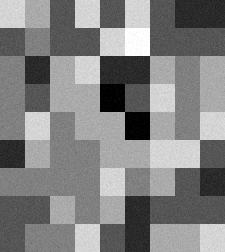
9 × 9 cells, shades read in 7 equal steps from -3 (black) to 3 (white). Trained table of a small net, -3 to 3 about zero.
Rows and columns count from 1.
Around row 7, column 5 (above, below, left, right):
1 1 0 0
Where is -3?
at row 4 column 5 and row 5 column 6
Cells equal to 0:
18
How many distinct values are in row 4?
5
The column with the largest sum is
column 4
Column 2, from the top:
1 0 -2 -1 2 1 0 -1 0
